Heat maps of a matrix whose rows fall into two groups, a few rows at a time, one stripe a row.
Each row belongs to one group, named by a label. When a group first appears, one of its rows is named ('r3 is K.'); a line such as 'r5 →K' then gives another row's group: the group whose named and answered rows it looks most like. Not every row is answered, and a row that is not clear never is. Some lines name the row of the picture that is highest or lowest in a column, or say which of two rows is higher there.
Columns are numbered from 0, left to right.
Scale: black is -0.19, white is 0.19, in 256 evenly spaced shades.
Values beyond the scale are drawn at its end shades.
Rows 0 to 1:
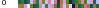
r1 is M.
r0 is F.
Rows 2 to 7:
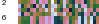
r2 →F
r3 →M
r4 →F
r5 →M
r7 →F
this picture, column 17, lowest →4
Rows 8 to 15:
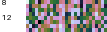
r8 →M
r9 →M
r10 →M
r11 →M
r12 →F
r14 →F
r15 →M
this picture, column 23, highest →11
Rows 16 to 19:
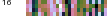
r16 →F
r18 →F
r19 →F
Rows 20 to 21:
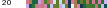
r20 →F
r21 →M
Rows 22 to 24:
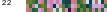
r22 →F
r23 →M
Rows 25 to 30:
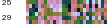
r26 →F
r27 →F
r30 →M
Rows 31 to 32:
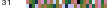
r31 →F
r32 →M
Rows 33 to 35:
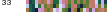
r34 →M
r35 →F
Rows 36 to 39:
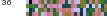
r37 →F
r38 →M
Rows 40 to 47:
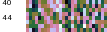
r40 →F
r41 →F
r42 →F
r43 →M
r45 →M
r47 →F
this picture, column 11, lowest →45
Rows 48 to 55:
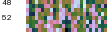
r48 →M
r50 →M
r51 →M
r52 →M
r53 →F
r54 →M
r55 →F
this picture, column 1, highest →55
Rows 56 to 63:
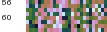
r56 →M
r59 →M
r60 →F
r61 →M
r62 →F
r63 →F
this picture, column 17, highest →61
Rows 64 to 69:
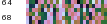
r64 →F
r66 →M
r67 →M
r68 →M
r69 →M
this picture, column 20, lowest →65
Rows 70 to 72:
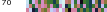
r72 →F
